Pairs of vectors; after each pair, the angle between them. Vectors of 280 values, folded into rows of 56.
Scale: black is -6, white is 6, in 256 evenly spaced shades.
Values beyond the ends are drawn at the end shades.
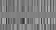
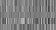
nearly opposite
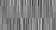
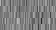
partly opposed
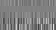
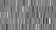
partly opposed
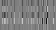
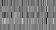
nearly parallel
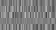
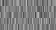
orthogonal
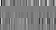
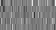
partly aligned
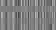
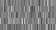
orthogonal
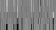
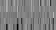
nearly parallel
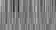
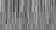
nearly parallel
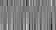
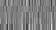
nearly opposite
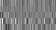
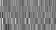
nearly parallel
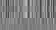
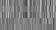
nearly opposite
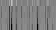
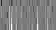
nearly opposite
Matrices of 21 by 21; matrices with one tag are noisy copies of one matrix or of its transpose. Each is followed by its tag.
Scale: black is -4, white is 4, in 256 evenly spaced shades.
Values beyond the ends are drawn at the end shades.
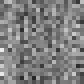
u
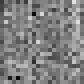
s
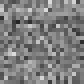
u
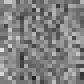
u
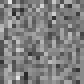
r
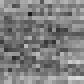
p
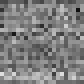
s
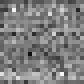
s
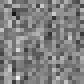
r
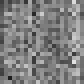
s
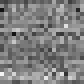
s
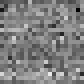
s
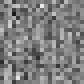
r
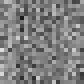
u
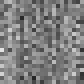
u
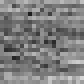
p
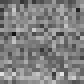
s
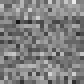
u
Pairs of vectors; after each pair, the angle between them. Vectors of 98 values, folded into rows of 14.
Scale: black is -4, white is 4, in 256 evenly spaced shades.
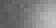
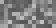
orthogonal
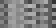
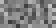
partly opposed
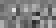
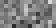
partly aligned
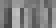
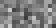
partly opposed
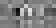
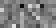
orthogonal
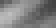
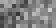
partly opposed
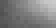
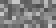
orthogonal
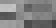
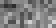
partly opposed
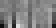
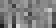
nearly parallel
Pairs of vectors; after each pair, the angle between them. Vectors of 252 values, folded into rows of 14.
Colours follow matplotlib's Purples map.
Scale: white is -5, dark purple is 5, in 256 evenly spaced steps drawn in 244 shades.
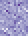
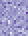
partly aligned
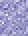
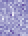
orthogonal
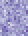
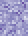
orthogonal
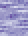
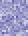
orthogonal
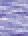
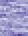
nearly parallel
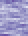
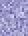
orthogonal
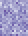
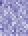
nearly opposite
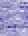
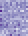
partly aligned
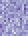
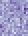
nearly parallel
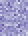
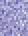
orthogonal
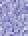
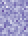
partly opposed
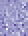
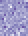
partly aligned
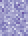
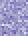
orthogonal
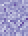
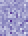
partly aligned
